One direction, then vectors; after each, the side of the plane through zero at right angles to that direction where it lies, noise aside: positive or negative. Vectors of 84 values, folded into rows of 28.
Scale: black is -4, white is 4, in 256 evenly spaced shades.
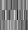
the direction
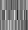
positive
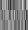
positive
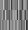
positive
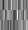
negative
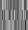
positive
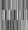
negative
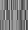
positive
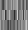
negative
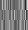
positive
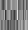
negative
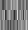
negative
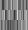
negative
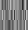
negative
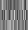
positive
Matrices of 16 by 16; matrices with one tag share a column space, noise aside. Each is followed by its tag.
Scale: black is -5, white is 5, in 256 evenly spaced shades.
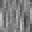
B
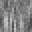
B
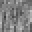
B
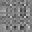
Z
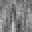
B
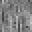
B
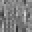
B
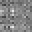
Z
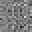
Z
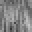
B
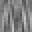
B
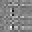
Z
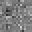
Z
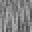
B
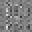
Z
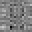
Z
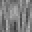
B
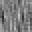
B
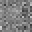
Z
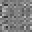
Z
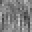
B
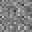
Z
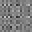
Z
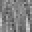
B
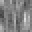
B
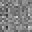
Z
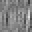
B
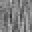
B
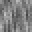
B
